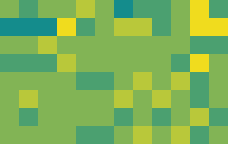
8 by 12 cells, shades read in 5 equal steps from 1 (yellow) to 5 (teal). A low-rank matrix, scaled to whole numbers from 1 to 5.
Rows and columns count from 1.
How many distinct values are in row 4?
4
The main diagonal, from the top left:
3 5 2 2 4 3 4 2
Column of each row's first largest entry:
7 1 11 1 5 11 2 5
